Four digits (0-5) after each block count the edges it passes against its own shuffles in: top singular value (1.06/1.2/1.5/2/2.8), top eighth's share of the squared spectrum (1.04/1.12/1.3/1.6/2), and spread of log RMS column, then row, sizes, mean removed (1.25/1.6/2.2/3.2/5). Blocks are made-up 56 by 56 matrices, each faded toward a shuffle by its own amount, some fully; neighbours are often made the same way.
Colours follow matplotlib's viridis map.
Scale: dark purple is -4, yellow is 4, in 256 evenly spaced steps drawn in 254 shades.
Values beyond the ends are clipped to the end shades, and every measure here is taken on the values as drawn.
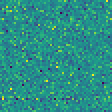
1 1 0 1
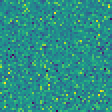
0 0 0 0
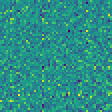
4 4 2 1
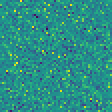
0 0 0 0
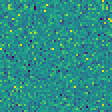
3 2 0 0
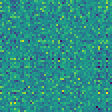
4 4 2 2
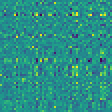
5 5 3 3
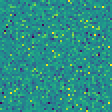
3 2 1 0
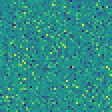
2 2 0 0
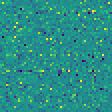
3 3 1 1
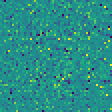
3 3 1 1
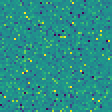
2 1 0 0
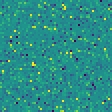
2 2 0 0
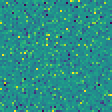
1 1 0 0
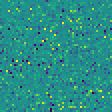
1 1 0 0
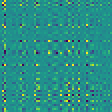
5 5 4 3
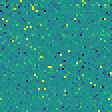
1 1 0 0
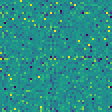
3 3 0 1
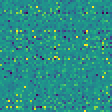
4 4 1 3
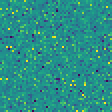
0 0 0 0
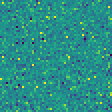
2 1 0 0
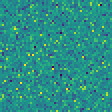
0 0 0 0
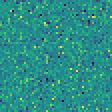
2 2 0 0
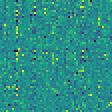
3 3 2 1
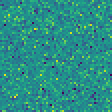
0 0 0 0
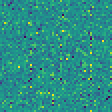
3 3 2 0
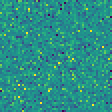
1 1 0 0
